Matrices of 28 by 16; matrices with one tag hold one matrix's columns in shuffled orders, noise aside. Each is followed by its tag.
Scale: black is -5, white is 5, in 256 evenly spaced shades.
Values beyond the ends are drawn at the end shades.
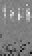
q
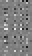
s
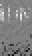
q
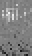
q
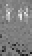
q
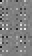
s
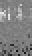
q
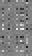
s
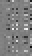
s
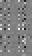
s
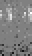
q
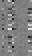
s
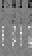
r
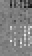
r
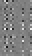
s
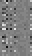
s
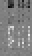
r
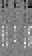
r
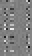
s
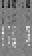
r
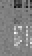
r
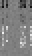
r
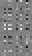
s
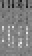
r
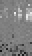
q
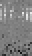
q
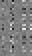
s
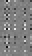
s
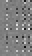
s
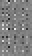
s
